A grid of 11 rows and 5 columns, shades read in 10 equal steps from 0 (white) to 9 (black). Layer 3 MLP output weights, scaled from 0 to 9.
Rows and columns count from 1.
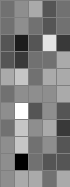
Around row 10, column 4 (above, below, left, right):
4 5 5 6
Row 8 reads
5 2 4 3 7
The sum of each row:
23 25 28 26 16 20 20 21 21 30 18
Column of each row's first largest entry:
4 4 2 2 3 1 3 5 5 2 4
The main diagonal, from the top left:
5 4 6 5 3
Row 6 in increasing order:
3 4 4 4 5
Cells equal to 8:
1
